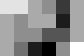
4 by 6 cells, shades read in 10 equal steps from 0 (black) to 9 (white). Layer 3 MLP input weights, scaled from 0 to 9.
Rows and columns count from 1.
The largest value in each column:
8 8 6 6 5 9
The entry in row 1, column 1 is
8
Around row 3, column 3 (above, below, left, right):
6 1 5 3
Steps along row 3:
down same down same up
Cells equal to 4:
1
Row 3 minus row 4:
0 1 4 3 -2 -3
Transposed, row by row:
8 6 6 6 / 8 5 5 4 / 6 6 5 1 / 5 6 3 0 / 2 1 3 5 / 6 6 6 9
